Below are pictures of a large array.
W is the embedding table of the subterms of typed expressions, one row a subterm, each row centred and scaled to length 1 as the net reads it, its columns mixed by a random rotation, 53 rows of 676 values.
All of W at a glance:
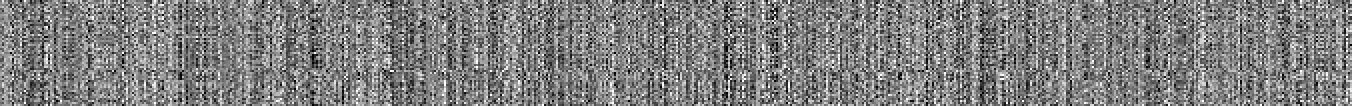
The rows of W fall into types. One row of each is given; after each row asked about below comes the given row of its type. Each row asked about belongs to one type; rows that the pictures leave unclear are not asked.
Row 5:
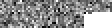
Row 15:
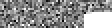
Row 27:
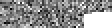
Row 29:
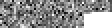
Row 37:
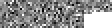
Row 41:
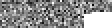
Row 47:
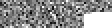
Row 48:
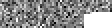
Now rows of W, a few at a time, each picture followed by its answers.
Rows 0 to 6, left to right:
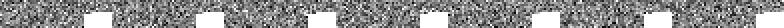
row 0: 48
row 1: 48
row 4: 15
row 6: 37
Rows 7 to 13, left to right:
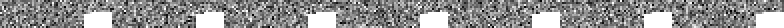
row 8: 5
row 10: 27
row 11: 41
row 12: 41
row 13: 29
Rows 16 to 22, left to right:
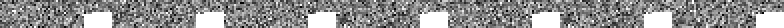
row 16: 5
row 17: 37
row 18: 41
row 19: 15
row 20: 41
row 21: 15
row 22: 5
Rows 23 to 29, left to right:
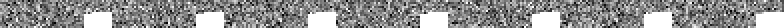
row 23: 48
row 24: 5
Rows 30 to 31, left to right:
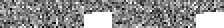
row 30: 5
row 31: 27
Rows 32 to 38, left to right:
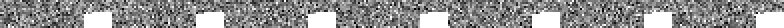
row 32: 15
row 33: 5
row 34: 41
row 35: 47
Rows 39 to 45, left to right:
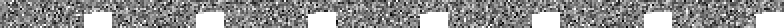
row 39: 37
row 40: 15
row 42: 41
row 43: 48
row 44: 15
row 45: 29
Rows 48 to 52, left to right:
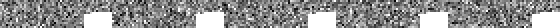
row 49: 29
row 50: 47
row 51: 29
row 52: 27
